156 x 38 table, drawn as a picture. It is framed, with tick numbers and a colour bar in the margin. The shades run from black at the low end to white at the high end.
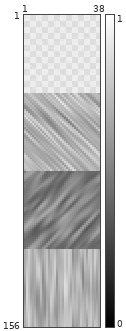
The table splits into 4 rows of 1 panel. Panel 1,1: very high, checkered, faint in contrast. Panel 2,1: high, slanting down to the right. Panel 3,1: middling, slanting up to the right. Panel 4,1: high, streaked downward.
